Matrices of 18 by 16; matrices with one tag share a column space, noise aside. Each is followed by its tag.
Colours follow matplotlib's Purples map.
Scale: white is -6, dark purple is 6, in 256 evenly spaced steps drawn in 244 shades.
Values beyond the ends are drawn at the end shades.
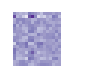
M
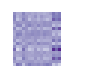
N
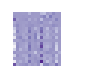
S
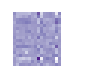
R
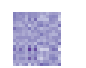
N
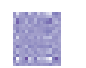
R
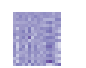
S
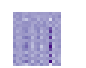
S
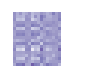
N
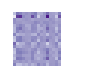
M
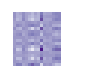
N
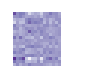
R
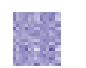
N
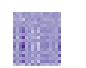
S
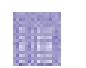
S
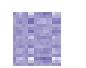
R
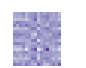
N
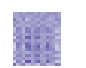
S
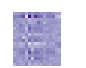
M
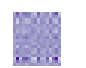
R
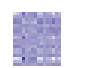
R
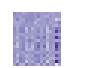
S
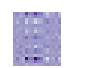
R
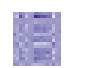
M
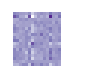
M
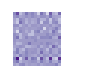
R
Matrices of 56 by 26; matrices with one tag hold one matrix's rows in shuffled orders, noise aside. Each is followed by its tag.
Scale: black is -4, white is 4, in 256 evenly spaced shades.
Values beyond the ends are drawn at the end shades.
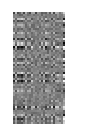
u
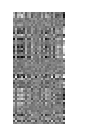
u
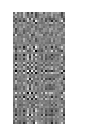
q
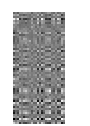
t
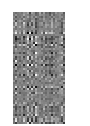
q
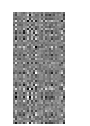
q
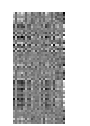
u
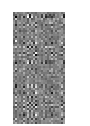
q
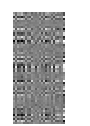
u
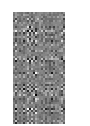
q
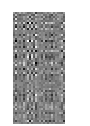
q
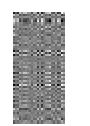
t
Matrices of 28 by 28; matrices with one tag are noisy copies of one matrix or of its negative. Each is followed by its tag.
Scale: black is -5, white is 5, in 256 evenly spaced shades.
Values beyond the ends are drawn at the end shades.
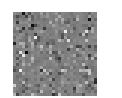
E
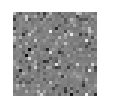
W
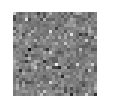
W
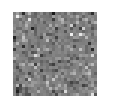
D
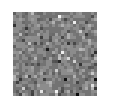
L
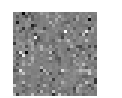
E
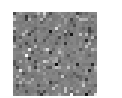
W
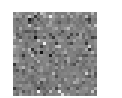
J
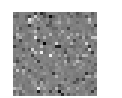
J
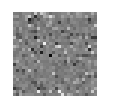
J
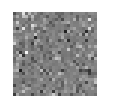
E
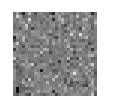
D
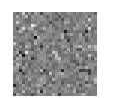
E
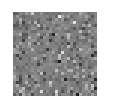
L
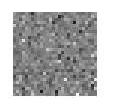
L
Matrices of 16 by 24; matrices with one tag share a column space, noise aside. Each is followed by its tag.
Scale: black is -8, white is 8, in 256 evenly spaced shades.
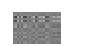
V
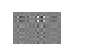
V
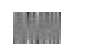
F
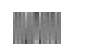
F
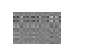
V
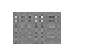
V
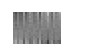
F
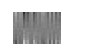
F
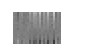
F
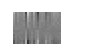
F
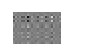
V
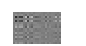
V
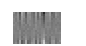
F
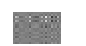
V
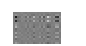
V
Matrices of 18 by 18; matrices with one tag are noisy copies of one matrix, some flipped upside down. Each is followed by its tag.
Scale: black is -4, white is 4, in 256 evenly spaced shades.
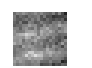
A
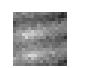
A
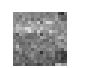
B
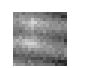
A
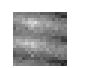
A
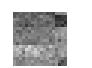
B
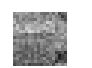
B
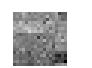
B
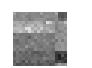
B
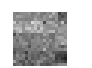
B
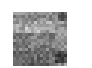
B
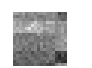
B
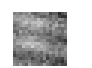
A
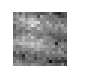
A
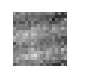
A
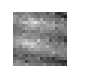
A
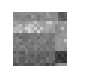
B
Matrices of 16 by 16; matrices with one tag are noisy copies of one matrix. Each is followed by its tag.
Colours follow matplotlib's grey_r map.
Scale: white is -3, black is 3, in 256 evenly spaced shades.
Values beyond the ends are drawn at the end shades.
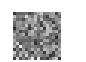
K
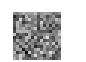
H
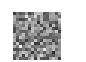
K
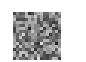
K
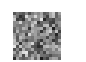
K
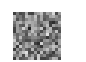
K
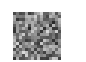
K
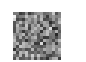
K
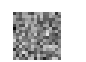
K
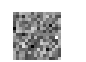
H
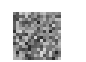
H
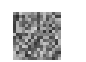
H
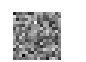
K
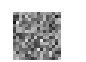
H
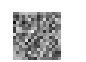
H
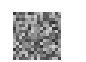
K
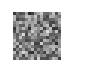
K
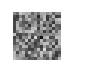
H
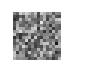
H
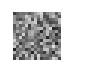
K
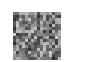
H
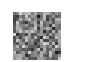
H
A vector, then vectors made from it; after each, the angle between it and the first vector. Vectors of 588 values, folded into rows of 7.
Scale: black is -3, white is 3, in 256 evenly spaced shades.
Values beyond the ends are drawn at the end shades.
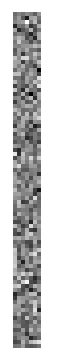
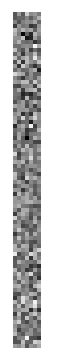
partly aligned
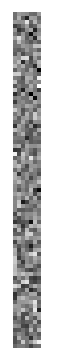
nearly parallel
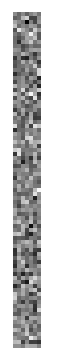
nearly opposite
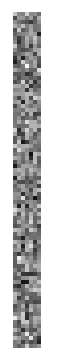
partly opposed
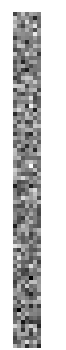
orthogonal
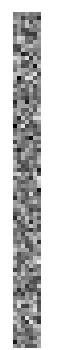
partly aligned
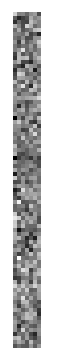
orthogonal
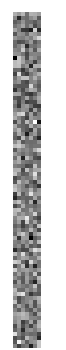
orthogonal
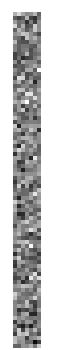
partly opposed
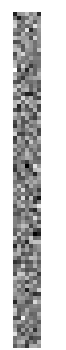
orthogonal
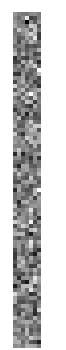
nearly opposite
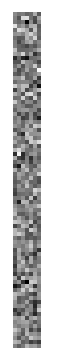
nearly opposite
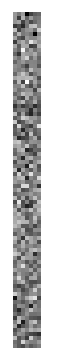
orthogonal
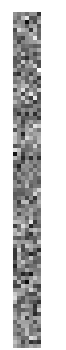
nearly opposite
